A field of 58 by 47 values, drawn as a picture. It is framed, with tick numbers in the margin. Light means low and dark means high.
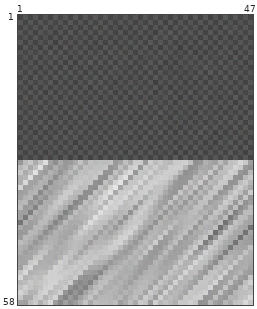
It is made of 2 by 1 panels. Panel 1,1: high, checkered, faint in contrast. Panel 2,1: low, slanting up to the right.
